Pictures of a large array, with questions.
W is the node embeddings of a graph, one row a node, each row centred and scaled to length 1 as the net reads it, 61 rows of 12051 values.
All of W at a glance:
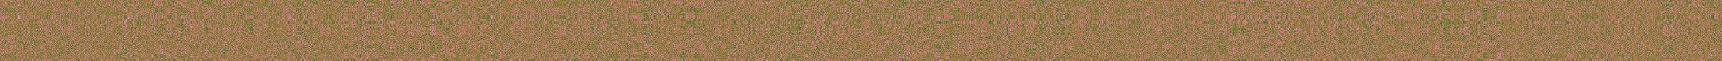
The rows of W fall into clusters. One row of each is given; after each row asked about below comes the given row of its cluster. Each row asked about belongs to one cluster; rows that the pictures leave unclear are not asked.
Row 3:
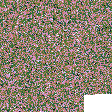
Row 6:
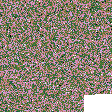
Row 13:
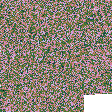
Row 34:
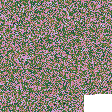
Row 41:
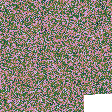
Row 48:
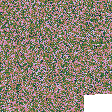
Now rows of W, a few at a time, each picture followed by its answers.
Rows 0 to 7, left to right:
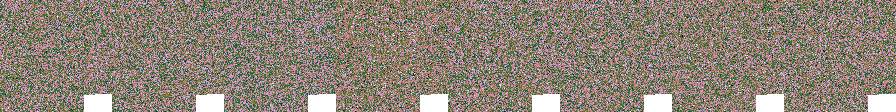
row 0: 13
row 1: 6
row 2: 3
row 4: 13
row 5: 13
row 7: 41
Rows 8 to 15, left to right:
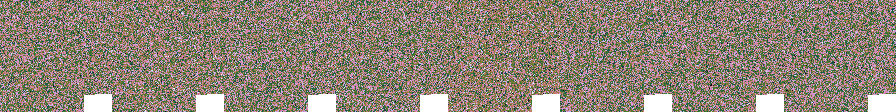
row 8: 34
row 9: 6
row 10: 34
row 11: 34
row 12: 48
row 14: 34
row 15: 13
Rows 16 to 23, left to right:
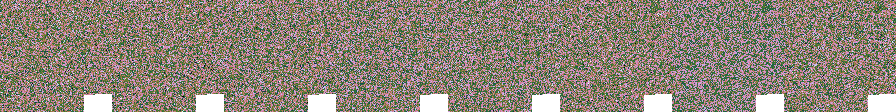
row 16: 13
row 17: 13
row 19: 34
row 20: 34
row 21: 6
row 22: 6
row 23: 6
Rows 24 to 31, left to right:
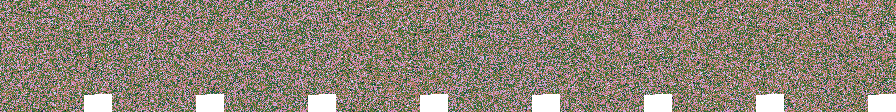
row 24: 34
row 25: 41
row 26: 34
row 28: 3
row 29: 3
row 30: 34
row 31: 41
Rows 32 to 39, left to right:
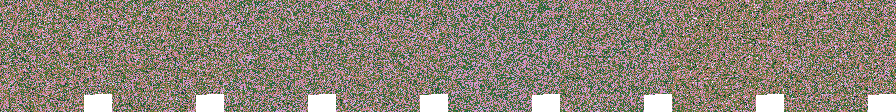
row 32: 3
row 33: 34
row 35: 41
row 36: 6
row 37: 13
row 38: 6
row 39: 13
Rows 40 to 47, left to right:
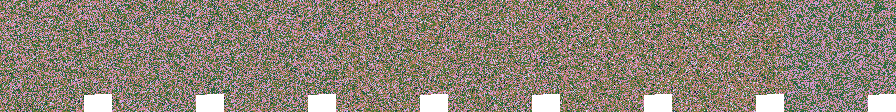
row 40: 34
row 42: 41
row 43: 48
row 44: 3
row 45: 6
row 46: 48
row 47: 6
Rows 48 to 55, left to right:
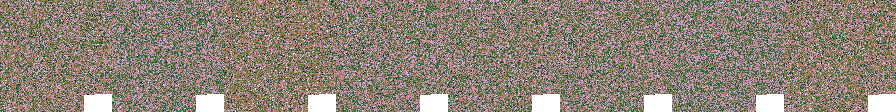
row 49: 13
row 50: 48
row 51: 6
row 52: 13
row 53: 13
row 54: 34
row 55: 48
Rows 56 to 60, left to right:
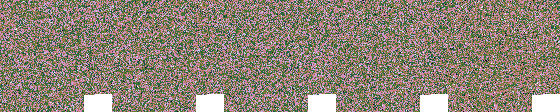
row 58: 13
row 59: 3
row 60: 3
